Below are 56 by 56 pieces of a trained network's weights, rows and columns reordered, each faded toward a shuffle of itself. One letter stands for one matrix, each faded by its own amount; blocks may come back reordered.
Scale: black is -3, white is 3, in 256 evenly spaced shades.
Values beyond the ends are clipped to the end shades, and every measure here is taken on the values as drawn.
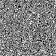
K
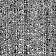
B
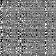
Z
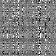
Z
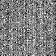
B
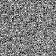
K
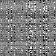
Z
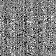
B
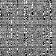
Z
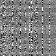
Z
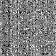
B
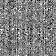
B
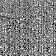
B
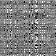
Z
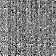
B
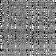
Z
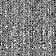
B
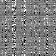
Z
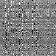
Z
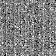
B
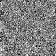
K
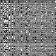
Z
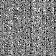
B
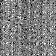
B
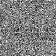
K
